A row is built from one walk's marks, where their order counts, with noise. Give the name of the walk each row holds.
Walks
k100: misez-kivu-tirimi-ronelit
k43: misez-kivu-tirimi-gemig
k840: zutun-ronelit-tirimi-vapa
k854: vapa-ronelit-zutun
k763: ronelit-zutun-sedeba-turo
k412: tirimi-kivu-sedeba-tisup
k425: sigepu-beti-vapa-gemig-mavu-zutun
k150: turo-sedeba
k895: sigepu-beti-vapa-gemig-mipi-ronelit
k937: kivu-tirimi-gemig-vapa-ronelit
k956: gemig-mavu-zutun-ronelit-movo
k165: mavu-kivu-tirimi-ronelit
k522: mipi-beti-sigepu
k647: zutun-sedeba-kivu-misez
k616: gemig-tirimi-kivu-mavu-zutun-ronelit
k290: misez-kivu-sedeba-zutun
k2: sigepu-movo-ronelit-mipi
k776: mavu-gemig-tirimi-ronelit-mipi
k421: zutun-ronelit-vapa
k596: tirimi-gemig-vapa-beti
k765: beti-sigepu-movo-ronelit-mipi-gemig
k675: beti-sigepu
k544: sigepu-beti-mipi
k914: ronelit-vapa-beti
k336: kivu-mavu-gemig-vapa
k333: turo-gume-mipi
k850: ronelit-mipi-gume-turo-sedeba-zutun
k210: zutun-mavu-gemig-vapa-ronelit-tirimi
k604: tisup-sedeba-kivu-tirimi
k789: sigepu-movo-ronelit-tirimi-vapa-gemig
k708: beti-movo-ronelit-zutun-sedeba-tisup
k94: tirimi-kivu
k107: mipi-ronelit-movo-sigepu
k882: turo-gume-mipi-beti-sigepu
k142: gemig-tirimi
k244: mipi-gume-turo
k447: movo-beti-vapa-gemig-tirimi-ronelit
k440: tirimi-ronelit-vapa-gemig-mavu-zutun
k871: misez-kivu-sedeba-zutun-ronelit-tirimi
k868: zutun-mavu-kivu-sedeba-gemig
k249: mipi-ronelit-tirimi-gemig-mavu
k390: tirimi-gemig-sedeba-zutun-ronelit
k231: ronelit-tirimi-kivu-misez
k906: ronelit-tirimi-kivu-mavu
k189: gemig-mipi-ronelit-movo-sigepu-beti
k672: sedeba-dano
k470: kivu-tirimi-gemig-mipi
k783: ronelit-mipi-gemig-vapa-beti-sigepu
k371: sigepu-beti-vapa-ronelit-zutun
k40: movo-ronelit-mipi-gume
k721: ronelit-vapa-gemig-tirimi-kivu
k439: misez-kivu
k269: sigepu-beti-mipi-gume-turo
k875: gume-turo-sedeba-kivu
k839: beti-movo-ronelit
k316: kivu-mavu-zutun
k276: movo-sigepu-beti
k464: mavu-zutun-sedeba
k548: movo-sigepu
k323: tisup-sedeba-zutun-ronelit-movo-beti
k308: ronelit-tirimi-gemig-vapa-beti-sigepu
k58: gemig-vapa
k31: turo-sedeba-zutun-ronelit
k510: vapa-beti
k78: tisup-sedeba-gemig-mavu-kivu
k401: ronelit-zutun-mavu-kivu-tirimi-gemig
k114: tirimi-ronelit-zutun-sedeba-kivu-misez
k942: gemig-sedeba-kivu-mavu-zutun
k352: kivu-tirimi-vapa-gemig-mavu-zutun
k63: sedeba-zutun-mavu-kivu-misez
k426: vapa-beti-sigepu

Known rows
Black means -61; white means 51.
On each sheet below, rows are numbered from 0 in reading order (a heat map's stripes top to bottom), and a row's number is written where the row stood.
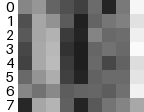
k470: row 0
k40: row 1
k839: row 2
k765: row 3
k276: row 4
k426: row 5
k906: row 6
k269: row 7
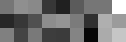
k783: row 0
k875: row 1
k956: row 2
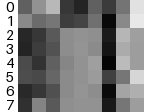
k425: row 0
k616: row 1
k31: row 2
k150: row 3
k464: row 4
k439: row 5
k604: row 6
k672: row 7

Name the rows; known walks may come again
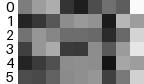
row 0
k308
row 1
k31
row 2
k94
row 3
k708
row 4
k150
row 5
k439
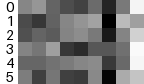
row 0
k470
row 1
k464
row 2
k412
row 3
k440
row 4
k43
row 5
k956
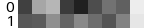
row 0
k2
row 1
k114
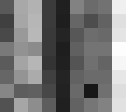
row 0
k839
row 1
k276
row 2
k371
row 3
k783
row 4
k895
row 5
k426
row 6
k58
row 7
k40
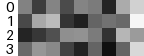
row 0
k401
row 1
k765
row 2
k875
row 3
k142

